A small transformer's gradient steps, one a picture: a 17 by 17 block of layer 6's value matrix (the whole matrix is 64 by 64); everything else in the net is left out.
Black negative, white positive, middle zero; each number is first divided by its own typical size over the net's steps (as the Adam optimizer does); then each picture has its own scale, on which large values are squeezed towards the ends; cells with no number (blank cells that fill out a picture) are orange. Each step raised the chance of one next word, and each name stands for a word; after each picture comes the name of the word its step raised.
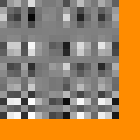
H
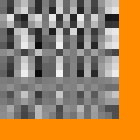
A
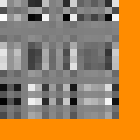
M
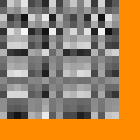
A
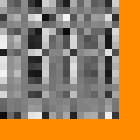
A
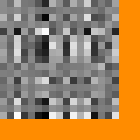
H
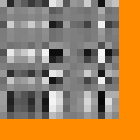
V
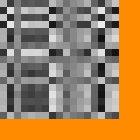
V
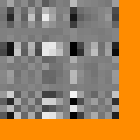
H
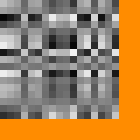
A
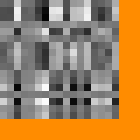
M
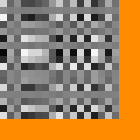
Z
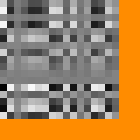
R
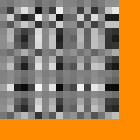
R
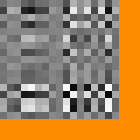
R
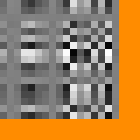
Z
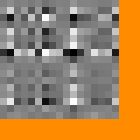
M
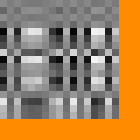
V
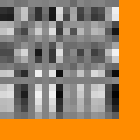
M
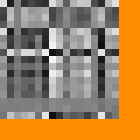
A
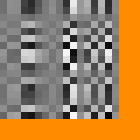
Z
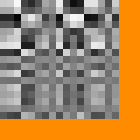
A
